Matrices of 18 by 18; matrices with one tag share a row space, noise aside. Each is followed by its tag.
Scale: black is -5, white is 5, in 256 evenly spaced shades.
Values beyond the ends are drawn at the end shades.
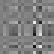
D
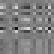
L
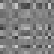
L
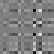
D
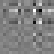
D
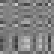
L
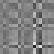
D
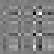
D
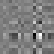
D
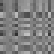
L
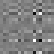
D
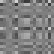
L
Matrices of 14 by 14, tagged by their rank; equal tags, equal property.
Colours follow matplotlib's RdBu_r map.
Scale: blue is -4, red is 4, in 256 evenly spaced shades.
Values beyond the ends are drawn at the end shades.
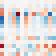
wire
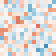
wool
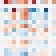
wire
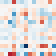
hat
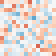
wool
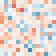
wool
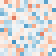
wool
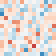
wool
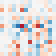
hat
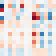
hat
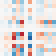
wire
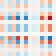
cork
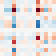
wire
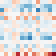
hat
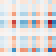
cork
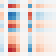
cork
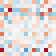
hat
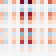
cork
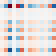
cork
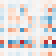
wire
